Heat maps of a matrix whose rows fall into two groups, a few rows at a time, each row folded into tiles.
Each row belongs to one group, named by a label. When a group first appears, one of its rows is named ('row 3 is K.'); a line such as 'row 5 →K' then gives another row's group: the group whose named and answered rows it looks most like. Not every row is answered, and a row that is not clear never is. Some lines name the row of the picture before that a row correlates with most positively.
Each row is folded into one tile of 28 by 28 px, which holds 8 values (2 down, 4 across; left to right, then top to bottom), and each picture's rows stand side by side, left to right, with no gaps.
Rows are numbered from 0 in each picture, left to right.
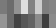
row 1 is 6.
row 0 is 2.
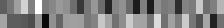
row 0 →2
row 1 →6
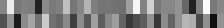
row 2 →6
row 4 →2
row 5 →6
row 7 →6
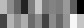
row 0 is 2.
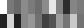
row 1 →2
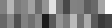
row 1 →2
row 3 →2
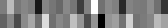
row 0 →6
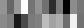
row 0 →2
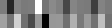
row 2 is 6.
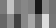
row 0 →6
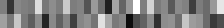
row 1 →6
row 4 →2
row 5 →6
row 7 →2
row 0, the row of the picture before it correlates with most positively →1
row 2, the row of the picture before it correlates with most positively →0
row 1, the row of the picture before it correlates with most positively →0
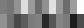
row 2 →2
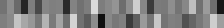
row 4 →2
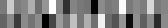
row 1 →2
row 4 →6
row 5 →6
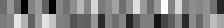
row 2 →2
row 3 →6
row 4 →2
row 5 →2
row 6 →6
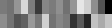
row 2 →2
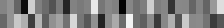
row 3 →6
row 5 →6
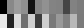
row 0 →2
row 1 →2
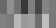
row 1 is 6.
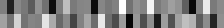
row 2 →6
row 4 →6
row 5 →6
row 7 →6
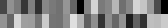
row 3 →6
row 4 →2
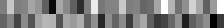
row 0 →6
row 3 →6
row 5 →2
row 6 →2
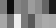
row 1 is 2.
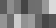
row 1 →2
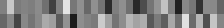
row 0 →6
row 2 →6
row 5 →2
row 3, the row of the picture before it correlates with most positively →0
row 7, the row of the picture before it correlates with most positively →0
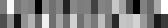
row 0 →6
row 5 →2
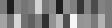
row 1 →6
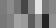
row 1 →6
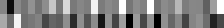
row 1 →2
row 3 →6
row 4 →6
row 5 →6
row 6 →6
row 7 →2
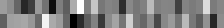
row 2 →2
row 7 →6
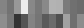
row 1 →2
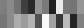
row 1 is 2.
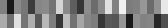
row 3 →2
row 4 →6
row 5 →2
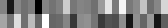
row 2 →6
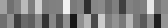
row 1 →6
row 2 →6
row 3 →2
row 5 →6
